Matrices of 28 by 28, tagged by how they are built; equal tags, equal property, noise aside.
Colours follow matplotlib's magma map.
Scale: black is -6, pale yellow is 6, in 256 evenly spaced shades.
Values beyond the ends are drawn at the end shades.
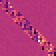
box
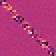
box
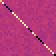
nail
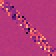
box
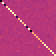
nail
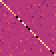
nail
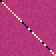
nail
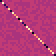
nail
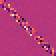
box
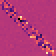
box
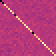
nail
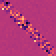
box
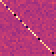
nail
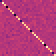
nail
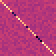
nail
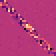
box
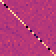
nail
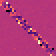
box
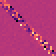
box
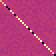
nail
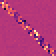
box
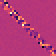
box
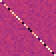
nail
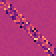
box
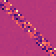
box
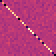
nail
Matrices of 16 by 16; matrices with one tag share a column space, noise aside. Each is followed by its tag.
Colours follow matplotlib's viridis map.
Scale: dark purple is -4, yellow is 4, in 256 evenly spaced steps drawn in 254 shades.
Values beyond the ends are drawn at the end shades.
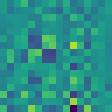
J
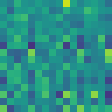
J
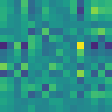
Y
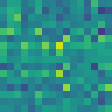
Y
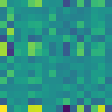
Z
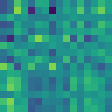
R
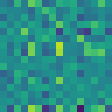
Z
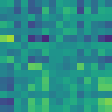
R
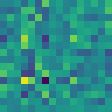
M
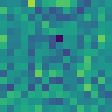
M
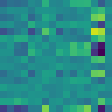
Z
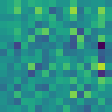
Y
